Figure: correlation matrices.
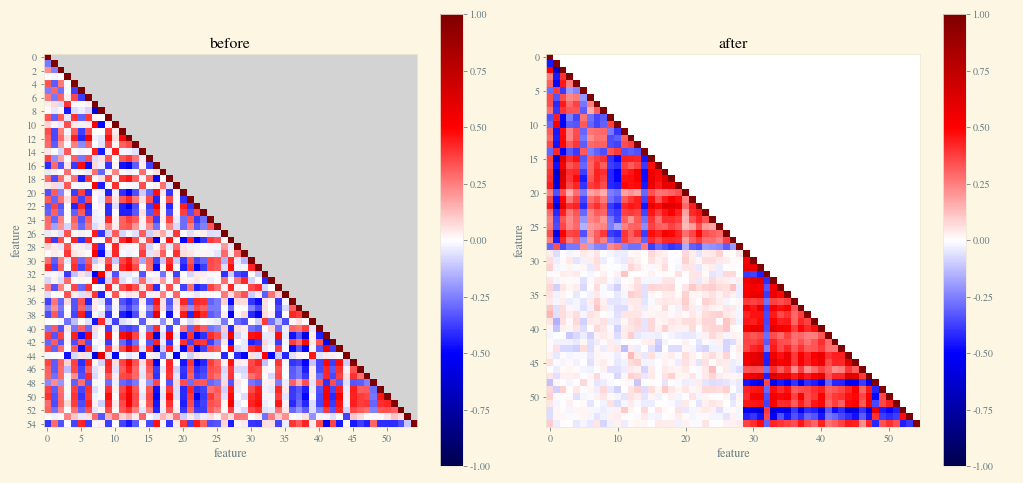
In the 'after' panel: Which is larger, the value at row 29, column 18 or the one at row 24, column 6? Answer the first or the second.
the second
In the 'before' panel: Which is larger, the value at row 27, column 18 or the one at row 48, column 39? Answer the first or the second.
the first
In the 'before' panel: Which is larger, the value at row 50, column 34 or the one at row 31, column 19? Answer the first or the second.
the first
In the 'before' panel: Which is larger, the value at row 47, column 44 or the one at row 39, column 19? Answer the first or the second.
the first
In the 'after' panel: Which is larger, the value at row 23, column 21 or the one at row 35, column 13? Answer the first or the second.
the first
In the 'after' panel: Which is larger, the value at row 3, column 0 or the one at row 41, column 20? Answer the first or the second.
the first
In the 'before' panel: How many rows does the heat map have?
55
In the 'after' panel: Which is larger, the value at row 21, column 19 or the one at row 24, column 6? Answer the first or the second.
the first
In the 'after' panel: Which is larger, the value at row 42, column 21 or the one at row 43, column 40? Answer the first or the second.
the second
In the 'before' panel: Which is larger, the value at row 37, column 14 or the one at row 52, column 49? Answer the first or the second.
the second
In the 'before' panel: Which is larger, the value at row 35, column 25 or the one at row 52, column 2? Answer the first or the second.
the second
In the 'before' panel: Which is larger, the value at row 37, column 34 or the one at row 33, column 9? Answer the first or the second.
the second
